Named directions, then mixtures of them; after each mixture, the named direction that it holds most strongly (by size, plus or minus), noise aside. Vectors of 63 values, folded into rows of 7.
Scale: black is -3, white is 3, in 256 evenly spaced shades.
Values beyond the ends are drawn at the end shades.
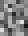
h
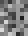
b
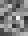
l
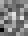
b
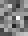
l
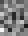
h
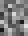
h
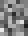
h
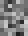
h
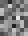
l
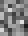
h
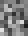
h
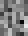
h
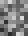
b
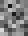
h
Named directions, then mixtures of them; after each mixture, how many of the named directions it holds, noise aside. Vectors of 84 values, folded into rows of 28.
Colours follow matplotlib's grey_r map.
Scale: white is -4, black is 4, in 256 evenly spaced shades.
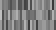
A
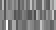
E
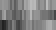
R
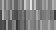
three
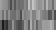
two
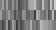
three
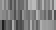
three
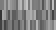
three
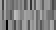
two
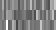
one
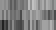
two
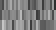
three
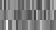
one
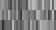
three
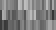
three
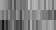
two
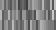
two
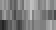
one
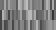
three
